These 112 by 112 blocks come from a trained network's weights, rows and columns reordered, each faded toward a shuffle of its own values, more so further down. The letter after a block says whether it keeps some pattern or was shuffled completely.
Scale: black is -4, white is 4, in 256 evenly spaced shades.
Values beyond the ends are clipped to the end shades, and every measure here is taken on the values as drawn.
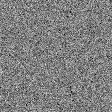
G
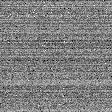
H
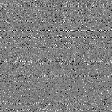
H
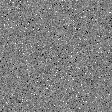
G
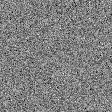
G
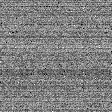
H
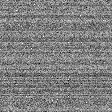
H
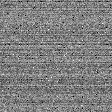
H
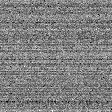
H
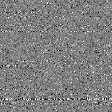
H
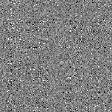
H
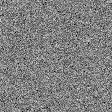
G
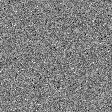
G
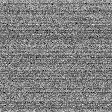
H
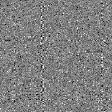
H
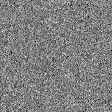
H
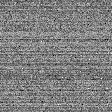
H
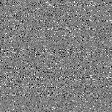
H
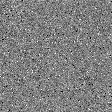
G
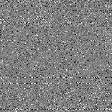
H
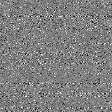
H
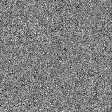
H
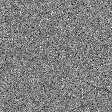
G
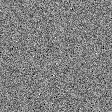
G
